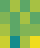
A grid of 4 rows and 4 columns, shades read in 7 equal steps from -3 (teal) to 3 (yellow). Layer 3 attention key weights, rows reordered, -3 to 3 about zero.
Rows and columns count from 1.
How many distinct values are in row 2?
3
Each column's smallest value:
-1 -3 -1 -1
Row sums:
0 -1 0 3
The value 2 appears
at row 4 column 1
